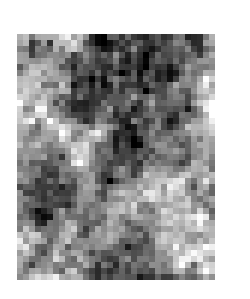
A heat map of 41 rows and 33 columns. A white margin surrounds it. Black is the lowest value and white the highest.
Mirror symmetry: none. Stripes: none. Grain: blotchy. Ninth with the lowest average: top middle. Average level on the scale: 50%.
